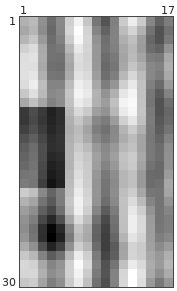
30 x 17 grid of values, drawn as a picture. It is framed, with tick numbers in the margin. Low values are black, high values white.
Odd patch: lower, in the middle left. Slope: none. Stripes: upright, repeating 3 times. Average level on the scale: 60%.
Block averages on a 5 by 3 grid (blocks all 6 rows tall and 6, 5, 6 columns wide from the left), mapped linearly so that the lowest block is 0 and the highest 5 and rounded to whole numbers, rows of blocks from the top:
4 4 3 / 3 5 4 / 0 4 3 / 2 4 4 / 3 3 5
